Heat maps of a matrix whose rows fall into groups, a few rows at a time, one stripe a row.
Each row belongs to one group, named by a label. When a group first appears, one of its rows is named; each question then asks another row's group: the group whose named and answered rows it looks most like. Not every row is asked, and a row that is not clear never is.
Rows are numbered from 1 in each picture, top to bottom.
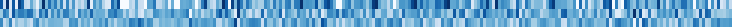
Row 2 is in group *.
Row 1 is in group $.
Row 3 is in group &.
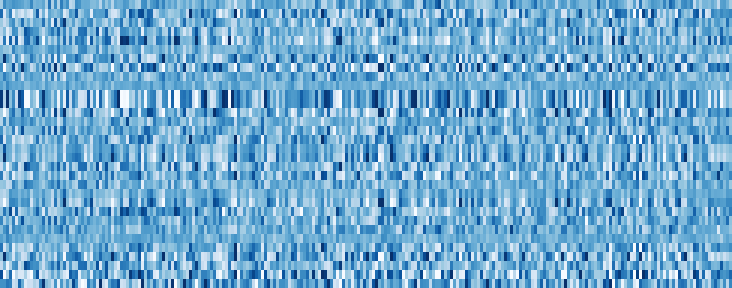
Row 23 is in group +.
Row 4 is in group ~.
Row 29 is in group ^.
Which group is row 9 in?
^
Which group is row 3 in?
+
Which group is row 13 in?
+
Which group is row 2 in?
&
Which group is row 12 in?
$
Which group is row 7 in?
^
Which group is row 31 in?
&
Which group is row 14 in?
*
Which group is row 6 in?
~
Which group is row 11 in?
$
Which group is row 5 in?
~
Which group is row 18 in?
^
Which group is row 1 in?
*
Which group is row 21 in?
~
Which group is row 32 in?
$
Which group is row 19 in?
~
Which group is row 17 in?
^
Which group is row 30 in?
~
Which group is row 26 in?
*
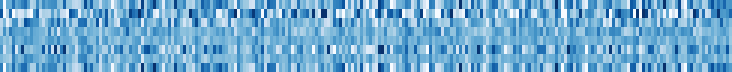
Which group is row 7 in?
~
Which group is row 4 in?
*
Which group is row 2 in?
&
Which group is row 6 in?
+
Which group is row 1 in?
+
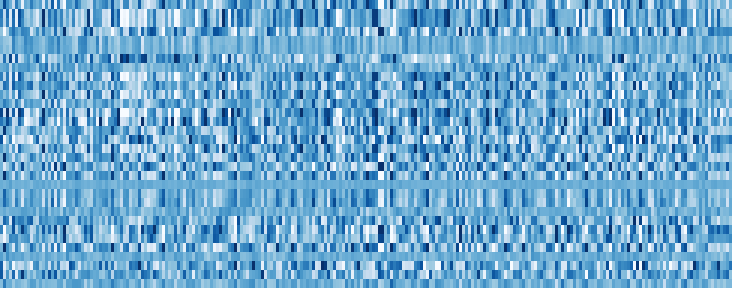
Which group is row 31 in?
+
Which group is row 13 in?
$
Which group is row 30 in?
&
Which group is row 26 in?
+
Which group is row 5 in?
~
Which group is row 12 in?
^
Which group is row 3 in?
$
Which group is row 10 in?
*
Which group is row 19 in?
+
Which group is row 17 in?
$
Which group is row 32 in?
^
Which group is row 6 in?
~
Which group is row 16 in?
&
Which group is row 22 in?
^
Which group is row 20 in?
^
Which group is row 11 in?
$
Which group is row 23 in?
^
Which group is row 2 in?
$
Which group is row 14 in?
$
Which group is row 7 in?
~
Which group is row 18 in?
^
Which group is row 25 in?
*
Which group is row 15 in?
^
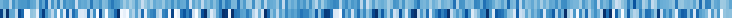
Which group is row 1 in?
*
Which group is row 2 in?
$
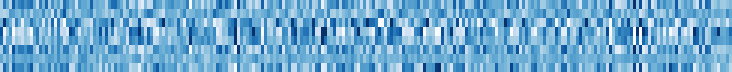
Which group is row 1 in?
*
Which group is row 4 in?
&
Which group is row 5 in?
&
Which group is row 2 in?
+
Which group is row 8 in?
*
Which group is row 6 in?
*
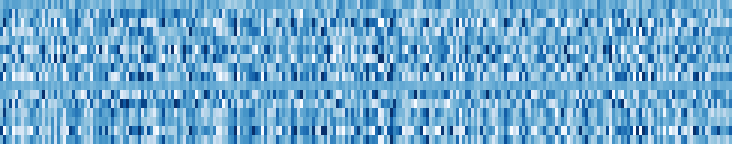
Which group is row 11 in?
$
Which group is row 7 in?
+
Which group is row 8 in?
^
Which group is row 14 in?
^
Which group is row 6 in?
$
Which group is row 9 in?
&
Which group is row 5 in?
+
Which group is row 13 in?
^
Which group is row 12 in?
~
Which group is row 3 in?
^
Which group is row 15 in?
&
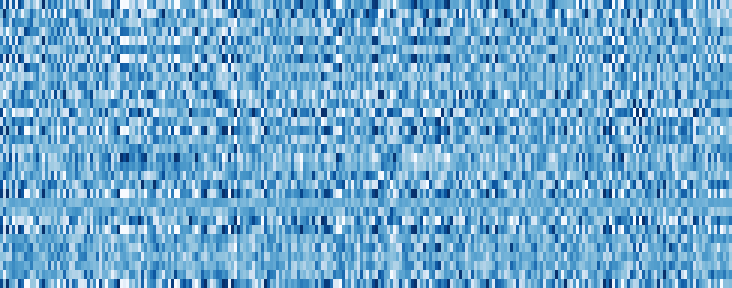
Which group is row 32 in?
$
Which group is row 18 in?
~
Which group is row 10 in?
~
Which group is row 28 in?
*
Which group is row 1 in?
$
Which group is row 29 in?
~
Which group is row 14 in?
*
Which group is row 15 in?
$
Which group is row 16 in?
*
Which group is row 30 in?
*
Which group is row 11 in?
+
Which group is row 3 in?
*
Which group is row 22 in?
$
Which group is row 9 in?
&
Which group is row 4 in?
~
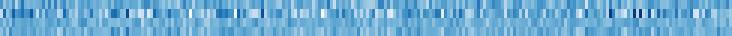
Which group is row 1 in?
+
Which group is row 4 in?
*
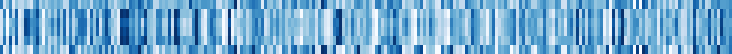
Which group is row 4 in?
~
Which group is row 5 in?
~
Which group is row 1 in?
&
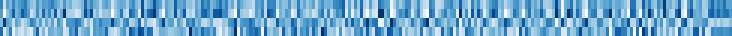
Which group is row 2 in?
+
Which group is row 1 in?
+
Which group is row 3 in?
^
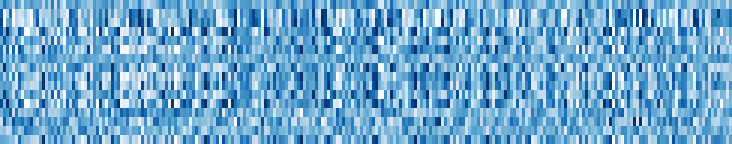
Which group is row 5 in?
^
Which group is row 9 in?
$
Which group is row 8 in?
^
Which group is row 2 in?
&
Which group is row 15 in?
~
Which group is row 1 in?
^
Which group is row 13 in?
~
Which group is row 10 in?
$
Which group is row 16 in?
$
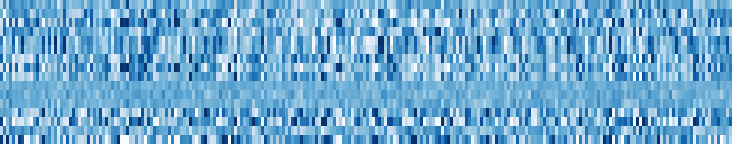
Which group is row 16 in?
$
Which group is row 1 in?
*
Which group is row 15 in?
*
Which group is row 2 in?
+
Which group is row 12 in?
*
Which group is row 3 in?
~
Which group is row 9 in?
&
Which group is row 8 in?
~
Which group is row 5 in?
+
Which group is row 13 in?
$
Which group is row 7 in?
&
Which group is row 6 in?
+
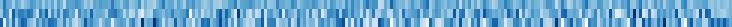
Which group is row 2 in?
*
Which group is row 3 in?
+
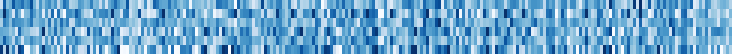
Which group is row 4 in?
$
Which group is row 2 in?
^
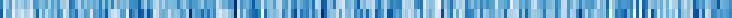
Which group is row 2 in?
&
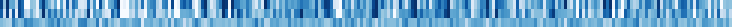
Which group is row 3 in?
~
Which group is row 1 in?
$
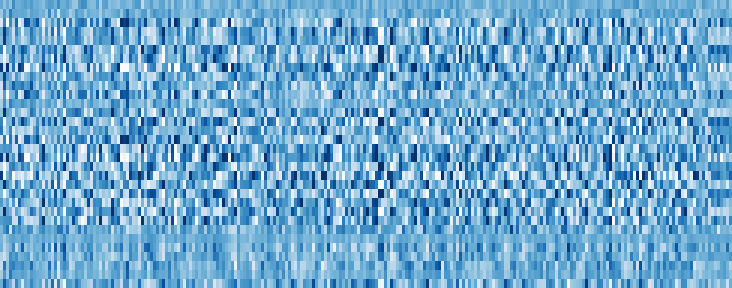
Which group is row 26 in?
*
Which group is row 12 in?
*
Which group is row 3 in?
~
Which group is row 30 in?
*
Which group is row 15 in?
&
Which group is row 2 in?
*
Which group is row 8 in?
$
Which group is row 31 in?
*
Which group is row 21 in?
^
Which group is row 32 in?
^
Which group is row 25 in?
$
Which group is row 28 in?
+
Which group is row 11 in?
~
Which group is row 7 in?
+
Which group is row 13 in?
^
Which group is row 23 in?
$
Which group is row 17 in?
$
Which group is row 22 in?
+
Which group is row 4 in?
^
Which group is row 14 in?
+
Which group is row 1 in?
~
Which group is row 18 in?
$
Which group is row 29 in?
+
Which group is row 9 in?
^
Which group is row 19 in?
+
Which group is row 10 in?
*
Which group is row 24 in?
^
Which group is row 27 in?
+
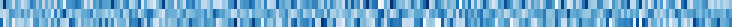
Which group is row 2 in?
+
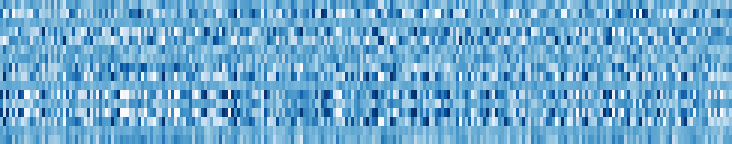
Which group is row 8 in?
~
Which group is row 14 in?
^
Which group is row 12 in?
&
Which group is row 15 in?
~
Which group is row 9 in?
^
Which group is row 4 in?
$
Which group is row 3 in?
~
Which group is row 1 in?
^
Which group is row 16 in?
~
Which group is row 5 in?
+
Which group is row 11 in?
$
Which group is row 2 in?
&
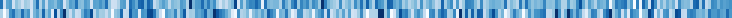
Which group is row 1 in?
&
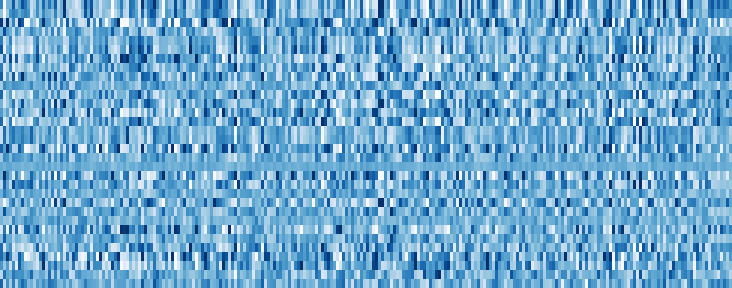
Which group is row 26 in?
~
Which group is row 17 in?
$
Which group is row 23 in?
+
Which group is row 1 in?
+
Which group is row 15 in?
*
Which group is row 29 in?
$
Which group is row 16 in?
*
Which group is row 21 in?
*
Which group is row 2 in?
+
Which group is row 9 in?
+
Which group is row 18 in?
*
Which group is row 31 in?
*
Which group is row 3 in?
$
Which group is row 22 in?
^
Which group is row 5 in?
&
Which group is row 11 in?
&
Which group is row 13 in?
$
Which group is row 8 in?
&
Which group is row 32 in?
+
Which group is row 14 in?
&
